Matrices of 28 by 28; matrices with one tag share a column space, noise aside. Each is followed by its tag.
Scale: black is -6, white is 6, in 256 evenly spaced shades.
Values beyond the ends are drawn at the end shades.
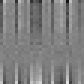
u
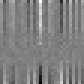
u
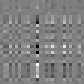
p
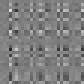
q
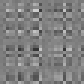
q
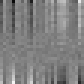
u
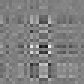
p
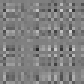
q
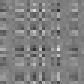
q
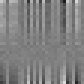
u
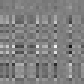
p
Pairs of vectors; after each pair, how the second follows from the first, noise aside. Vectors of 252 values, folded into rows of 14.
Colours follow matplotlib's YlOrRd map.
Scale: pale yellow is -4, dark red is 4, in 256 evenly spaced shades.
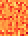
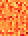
copied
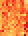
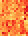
wrapped around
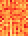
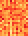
copied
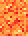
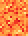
copied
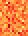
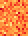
wrapped around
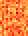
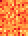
wrapped around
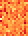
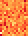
wrapped around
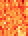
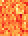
wrapped around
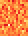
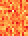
wrapped around
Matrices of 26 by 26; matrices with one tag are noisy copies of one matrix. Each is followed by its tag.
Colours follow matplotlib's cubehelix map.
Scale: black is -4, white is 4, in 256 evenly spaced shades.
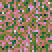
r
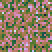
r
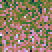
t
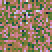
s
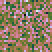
s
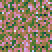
r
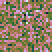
s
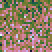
t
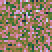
s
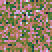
s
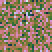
s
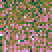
t
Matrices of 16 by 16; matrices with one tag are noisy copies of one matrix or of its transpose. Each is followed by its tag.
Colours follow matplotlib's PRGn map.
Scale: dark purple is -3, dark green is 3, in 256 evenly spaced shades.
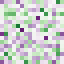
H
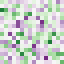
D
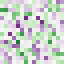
D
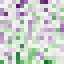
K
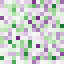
H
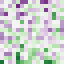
K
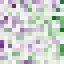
K
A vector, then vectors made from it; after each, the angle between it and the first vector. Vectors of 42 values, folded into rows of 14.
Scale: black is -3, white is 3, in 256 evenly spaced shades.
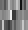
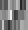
nearly parallel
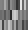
nearly opposite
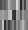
nearly parallel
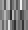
partly opposed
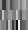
orthogonal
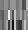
orthogonal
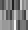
partly opposed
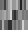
nearly parallel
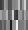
orthogonal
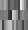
nearly opposite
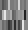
partly aligned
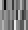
orthogonal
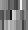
nearly opposite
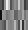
orthogonal
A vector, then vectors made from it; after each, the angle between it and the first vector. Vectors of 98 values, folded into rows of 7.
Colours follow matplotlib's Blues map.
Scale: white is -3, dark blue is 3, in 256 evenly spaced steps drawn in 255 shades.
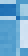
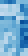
nearly opposite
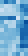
nearly opposite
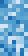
orthogonal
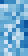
partly opposed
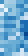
partly opposed
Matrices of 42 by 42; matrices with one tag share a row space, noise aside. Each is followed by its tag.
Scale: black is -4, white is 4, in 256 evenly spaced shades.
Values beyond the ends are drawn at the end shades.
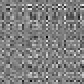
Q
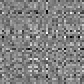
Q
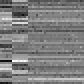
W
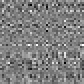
Q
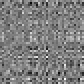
Q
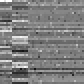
W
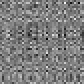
Q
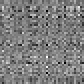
Q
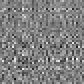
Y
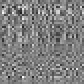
Y
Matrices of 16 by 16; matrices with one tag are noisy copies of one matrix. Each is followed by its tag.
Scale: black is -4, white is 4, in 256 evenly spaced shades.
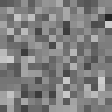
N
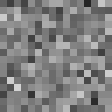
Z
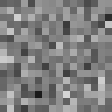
N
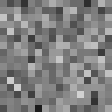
Z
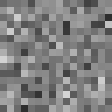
N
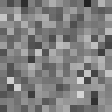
Z
